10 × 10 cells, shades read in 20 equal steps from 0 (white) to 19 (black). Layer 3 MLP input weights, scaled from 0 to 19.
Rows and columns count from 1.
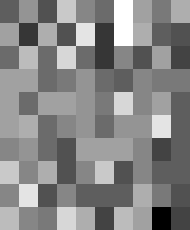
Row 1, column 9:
10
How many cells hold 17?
0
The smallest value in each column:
4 2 6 3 2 4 0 6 2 6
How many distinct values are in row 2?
7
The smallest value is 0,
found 2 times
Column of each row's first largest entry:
3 2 6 7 10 10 9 4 3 9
